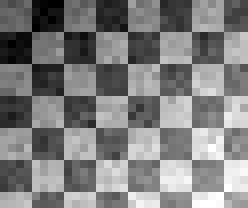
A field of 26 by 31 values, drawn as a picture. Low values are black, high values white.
Mirror symmetry: none. Ninth with the lowest average: top left. Slope: up to the bottom right. Ninth with the highest average: bottom right. Grain: checkered.
